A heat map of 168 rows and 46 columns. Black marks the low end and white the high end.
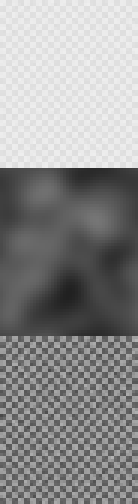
It is made of 3 by 1 panels. Panel 1,1: very high, checkered, faint in contrast. Panel 2,1: low, smooth. Panel 3,1: middling, checkered, strong in contrast.
